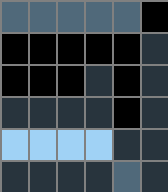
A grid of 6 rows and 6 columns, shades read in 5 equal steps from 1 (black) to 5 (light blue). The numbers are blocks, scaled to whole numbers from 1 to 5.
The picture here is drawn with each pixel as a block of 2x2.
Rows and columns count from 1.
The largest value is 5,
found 4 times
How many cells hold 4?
0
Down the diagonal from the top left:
3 1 1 2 2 2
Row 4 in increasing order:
1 2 2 2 2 2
